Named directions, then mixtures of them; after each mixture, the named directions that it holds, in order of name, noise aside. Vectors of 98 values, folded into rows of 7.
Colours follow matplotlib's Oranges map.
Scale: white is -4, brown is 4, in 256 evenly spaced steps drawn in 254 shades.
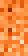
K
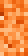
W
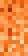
K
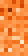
K, W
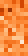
K, W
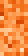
W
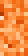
W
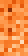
K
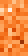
K, W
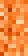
K, W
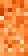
K, W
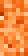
W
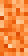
W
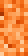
W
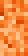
W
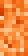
W
